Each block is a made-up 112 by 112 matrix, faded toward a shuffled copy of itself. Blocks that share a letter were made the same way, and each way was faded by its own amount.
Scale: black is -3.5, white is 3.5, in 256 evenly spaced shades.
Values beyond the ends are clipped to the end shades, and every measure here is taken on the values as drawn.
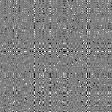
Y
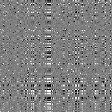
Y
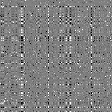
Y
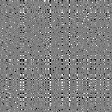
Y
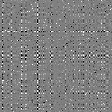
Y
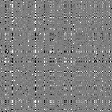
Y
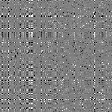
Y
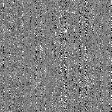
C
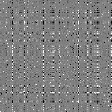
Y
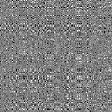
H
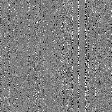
C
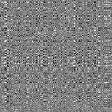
H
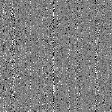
C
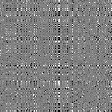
Y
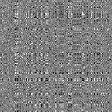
H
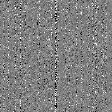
C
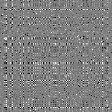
Y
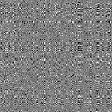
H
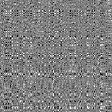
H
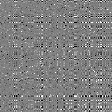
Y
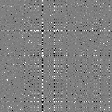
Y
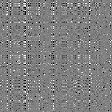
Y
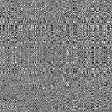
H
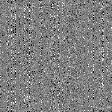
C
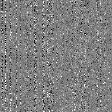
C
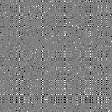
Y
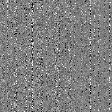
C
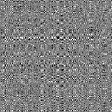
H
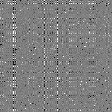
Y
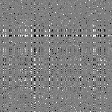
Y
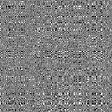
H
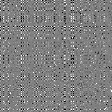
Y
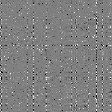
Y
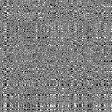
H
